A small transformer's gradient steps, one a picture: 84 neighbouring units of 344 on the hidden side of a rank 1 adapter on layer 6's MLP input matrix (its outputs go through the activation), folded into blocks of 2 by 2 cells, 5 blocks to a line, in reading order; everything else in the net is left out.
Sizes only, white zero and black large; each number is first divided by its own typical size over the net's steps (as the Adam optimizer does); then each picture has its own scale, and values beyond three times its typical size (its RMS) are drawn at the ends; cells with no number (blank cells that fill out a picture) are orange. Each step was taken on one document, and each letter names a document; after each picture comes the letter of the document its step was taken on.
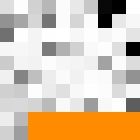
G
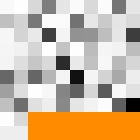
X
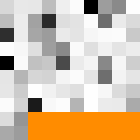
G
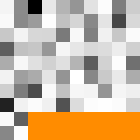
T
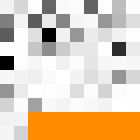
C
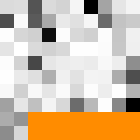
G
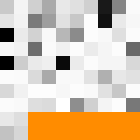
G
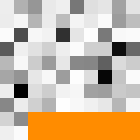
T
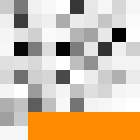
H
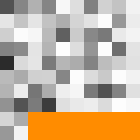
T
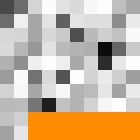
H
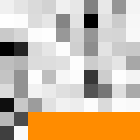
T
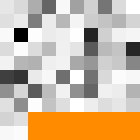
T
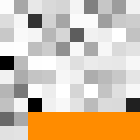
C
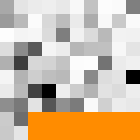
H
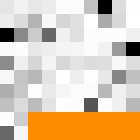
G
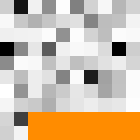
T
